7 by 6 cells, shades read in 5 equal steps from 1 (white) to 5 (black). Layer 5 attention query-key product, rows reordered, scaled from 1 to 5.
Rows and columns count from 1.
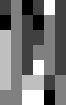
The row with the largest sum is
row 2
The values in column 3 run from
1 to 5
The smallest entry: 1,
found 4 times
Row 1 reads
4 3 5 4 1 4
